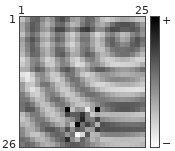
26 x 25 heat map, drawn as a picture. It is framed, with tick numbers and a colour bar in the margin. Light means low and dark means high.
Rings: centred on the top right. Slope: none. Odd patch: rougher, in the bottom middle. Roughest part: bottom middle. Mirror symmetry: none.
